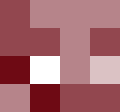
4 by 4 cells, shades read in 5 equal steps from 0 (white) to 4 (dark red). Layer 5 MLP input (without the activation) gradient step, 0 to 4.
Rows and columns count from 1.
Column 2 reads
2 3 0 4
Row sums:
9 11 7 12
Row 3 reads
4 0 2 1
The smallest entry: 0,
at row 3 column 2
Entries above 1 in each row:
4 4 2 4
